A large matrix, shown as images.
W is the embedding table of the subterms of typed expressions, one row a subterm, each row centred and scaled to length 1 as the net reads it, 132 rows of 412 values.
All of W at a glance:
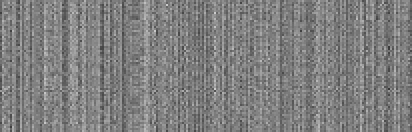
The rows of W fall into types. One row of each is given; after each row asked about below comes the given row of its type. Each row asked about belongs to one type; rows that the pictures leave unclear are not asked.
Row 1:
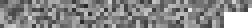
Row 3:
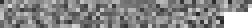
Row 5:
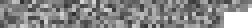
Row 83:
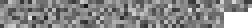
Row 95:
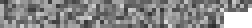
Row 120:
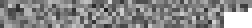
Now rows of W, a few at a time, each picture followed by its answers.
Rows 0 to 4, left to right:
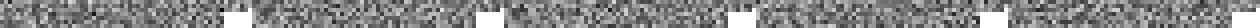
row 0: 3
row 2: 120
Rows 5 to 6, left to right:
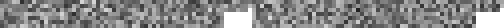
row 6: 95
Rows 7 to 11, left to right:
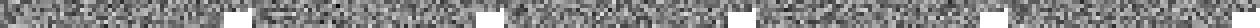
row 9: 1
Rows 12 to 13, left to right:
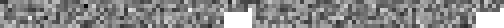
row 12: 95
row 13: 95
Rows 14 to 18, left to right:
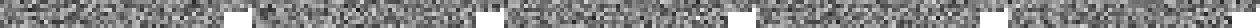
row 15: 120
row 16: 3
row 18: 3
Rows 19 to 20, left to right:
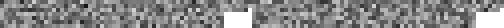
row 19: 3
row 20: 5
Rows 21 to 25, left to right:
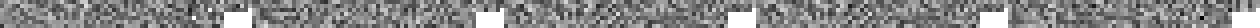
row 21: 83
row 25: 5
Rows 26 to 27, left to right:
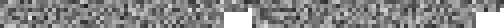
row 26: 83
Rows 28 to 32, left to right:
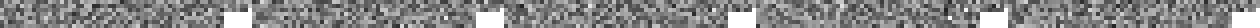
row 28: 3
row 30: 1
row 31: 83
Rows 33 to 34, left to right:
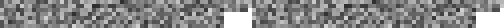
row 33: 3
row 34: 3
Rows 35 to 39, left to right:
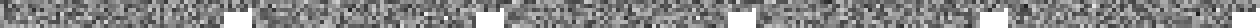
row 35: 95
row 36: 120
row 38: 5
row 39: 1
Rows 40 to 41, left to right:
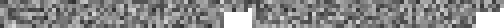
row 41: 95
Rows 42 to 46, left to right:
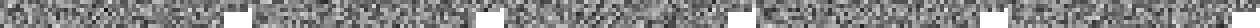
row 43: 5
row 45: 120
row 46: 95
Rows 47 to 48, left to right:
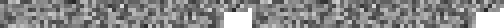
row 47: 5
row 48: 5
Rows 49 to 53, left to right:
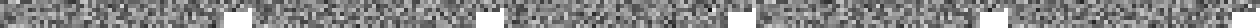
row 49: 5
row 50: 1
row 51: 1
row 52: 5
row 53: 83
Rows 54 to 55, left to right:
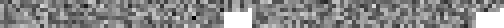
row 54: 5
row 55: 5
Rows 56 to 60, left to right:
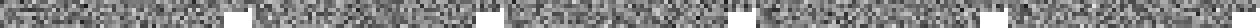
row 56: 3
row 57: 95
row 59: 120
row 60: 1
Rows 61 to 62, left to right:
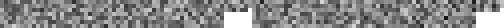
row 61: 1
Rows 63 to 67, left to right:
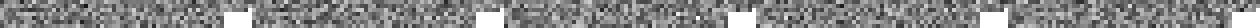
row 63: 3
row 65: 120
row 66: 83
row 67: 5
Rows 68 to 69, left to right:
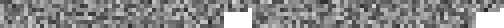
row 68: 1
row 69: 5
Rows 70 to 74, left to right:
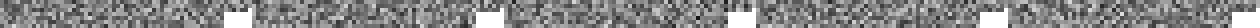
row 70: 1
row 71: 95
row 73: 83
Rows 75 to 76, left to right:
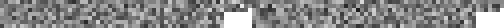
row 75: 83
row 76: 120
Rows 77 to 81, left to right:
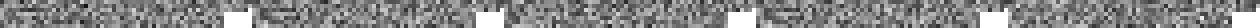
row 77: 3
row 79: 5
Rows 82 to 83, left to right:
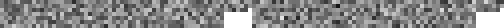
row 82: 1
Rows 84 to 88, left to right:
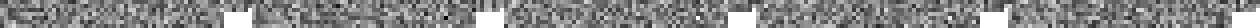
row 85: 5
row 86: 83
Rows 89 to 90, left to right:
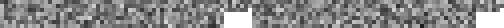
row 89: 95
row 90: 1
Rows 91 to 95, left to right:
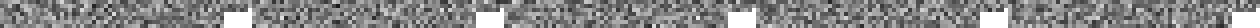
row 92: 83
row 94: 1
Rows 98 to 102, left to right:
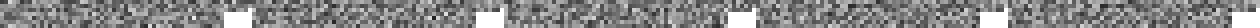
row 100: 95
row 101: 3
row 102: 3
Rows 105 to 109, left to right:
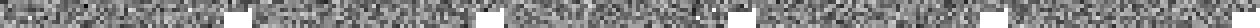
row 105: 95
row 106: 5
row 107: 83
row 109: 1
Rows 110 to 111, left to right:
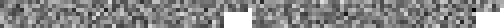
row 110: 1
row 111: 3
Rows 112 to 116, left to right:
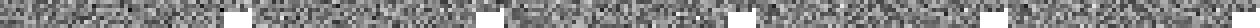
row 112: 3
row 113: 83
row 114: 120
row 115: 1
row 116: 1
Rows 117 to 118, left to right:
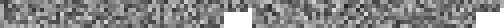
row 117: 95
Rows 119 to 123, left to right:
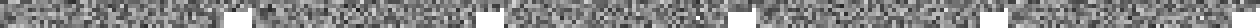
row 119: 5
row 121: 83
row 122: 1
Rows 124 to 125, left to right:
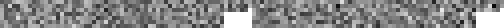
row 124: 95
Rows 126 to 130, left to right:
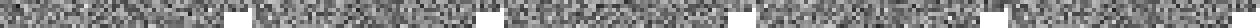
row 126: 1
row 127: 95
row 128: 3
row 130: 95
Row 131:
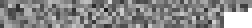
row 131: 120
